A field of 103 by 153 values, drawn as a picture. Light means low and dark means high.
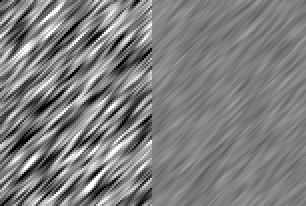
There is no overall slope. The right part is calmer, past a seam about 50% of the way across. Streaks slant up to the right. On average the colour sits 50% of the way up the scale. The halves do not mirror each other.
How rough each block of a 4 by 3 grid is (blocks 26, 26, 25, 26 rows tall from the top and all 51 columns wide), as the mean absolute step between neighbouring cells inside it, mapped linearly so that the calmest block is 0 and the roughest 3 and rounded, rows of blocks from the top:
3 1 0
3 1 0
3 1 0
3 1 0
